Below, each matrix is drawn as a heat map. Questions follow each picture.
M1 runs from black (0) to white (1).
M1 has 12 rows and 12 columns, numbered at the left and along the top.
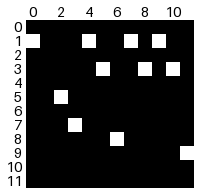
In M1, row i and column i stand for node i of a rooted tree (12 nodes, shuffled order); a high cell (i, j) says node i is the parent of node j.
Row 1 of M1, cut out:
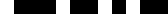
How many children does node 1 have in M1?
4
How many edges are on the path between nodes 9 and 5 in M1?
4
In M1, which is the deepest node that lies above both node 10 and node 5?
3
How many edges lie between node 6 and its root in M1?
4
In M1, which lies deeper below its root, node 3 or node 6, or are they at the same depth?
node 6
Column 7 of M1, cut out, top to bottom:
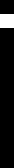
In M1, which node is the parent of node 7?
1
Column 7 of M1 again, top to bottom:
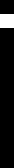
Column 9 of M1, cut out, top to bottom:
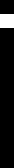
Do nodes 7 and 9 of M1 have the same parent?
yes
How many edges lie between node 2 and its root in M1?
4
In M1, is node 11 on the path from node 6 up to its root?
no
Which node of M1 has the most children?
1
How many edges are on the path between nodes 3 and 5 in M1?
1
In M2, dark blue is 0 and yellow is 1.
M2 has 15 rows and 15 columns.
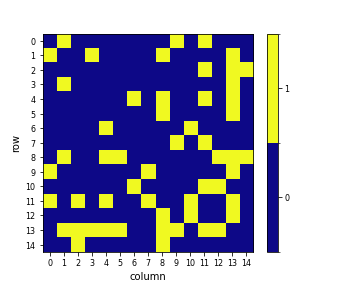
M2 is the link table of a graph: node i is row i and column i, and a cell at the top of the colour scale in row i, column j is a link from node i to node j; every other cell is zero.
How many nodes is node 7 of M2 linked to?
2
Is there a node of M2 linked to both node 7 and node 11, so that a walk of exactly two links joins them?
no
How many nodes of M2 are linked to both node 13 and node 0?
3
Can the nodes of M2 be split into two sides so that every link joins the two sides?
no
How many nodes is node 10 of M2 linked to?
3
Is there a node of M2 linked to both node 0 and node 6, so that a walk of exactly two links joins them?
no
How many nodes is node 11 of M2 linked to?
6
